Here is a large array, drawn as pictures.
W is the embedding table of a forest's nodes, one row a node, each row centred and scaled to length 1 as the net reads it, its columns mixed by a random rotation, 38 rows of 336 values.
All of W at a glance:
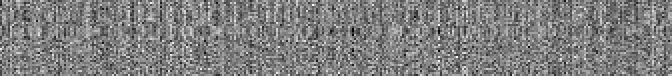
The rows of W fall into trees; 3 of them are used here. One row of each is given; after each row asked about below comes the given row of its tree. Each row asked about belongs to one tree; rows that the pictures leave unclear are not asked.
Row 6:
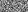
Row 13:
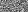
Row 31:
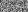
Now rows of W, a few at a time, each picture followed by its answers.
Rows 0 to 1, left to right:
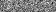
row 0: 31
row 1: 6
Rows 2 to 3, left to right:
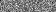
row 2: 31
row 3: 6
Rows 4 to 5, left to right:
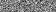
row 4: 13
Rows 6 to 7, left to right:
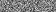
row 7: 6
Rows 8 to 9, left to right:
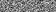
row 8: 6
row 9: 6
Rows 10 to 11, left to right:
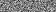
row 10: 6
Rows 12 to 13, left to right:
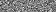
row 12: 6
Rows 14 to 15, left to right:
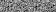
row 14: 13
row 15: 13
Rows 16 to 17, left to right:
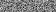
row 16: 13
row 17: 13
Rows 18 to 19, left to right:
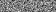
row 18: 6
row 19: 6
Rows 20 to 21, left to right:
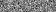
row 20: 31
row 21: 13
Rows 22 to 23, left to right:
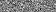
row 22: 6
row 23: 31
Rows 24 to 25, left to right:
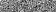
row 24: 13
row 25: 13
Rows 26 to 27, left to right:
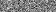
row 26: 31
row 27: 13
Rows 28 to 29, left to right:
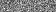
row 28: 6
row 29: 13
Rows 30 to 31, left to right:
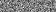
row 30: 6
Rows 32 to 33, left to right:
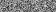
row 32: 13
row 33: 31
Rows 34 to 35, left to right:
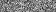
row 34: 6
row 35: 31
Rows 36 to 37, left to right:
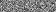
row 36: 31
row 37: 6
